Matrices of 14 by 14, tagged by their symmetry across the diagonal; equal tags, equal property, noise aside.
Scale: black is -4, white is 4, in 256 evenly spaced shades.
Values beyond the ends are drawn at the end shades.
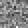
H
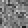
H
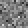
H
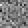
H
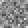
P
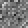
P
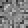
P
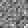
P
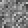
P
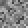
P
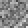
P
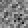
P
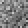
P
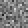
H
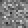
H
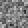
P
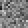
H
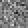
H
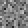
H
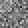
P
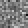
H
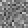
P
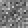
P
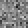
H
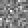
P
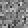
H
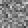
H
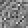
P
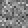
H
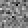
H
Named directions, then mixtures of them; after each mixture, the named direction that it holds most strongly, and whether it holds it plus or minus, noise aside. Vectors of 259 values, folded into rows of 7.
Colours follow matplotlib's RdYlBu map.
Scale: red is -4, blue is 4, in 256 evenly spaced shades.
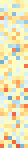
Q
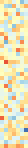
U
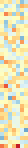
U, plus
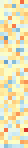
U, minus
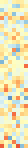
Q, plus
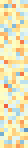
U, plus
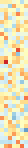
U, plus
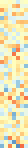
Q, minus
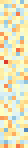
U, plus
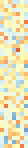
Q, minus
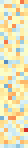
U, minus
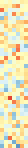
Q, minus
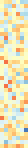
U, plus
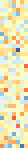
Q, plus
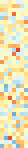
Q, minus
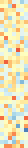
U, plus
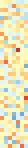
Q, minus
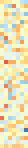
U, plus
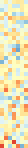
Q, plus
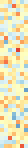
U, plus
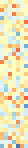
Q, minus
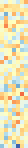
Q, minus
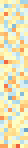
U, plus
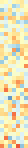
Q, plus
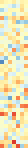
Q, plus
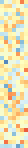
U, minus
